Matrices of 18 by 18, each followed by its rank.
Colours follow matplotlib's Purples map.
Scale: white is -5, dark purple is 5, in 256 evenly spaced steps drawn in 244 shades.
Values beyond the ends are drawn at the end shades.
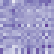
three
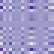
one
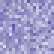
full rank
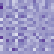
three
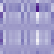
one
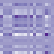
one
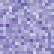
full rank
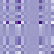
one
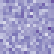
full rank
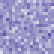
full rank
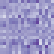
three
